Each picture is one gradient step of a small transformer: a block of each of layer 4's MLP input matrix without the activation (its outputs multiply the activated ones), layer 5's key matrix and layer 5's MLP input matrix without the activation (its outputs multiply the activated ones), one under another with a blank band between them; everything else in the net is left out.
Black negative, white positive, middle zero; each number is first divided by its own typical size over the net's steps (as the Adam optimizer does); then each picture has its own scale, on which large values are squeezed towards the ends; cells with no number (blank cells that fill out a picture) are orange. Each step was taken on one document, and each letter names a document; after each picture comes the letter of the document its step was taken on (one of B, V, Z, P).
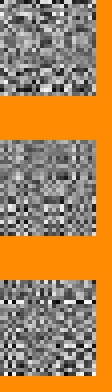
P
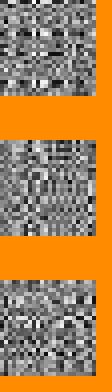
P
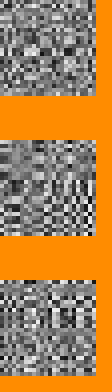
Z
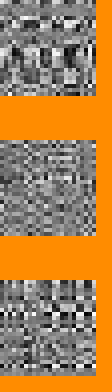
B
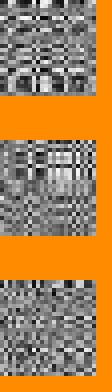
P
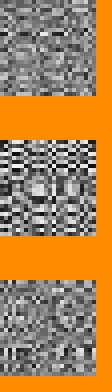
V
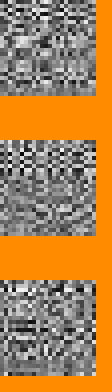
V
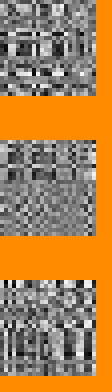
P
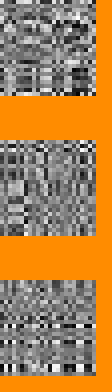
Z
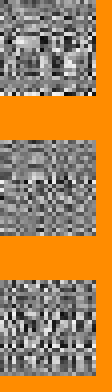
Z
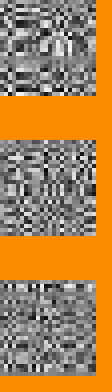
V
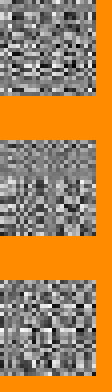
B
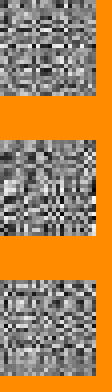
V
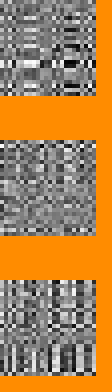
B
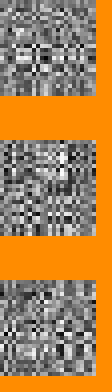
P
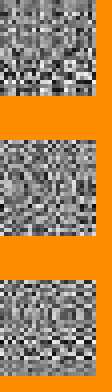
Z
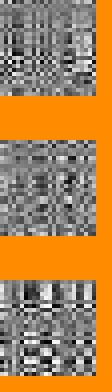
B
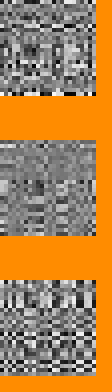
Z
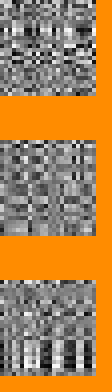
B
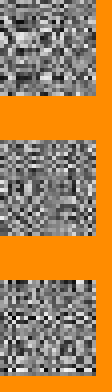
V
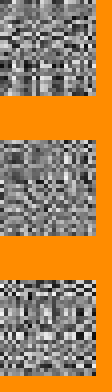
Z
